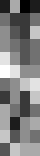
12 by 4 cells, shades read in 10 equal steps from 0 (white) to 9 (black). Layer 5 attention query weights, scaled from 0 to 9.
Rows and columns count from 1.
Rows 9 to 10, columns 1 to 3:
3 5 7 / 3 8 4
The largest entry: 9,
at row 1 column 3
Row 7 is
5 4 2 1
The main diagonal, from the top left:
8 7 7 5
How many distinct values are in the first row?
3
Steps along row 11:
up down up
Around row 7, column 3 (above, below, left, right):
4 7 4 1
